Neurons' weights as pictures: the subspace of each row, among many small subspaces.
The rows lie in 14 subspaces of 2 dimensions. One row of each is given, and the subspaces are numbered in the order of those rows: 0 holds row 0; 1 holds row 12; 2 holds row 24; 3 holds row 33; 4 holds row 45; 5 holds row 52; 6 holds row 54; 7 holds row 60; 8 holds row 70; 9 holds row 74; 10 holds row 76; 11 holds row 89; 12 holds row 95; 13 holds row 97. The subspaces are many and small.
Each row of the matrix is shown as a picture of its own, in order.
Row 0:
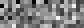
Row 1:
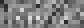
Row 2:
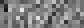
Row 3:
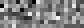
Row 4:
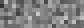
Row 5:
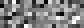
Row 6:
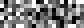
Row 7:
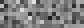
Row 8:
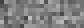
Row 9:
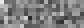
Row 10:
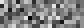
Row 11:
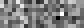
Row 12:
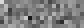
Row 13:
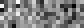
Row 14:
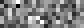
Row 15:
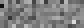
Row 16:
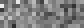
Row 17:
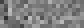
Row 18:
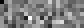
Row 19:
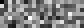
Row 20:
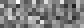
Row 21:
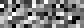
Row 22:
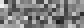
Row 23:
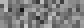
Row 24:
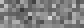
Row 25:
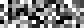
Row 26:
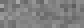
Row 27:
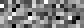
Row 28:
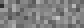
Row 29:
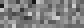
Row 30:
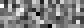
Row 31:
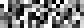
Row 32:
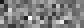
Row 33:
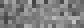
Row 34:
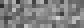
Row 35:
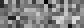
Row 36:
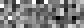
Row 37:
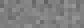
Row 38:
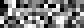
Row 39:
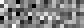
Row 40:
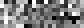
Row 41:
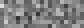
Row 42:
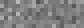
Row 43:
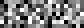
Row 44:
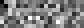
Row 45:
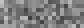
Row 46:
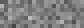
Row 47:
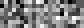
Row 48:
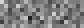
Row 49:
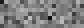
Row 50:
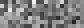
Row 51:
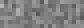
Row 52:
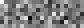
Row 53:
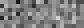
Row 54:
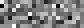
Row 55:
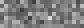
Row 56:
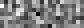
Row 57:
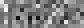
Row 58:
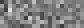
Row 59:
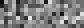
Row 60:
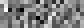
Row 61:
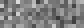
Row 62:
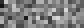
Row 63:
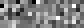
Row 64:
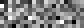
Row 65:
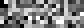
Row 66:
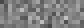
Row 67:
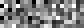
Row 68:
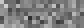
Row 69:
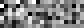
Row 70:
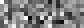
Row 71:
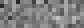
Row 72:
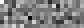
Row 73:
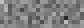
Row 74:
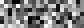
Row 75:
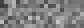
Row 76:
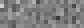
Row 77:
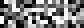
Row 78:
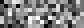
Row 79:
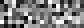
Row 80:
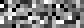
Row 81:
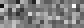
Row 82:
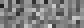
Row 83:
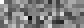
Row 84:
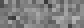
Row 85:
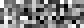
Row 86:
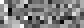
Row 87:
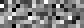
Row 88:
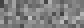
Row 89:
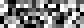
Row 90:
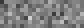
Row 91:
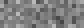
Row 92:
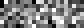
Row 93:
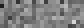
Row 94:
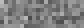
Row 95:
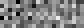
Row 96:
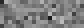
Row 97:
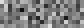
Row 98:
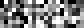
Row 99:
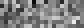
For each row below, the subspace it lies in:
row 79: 6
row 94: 1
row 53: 12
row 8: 1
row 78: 9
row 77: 10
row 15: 4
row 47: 8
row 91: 12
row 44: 11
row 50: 3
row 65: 0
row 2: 7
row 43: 5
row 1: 7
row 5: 6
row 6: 12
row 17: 3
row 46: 4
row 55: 2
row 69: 10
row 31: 7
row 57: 7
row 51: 13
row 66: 13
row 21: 6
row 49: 2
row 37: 9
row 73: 13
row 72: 6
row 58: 3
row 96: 2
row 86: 3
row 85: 4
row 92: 12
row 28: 10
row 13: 11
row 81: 10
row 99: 3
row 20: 9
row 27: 6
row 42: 12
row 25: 4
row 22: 0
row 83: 8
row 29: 2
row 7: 2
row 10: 1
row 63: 10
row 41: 7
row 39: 12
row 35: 9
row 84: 9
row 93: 4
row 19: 8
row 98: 8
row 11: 8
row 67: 0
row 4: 13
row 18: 8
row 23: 7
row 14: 9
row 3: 2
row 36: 0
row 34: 1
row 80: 6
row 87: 6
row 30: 13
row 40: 3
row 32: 1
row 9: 1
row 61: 12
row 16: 11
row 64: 4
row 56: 13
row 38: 11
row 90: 5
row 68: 0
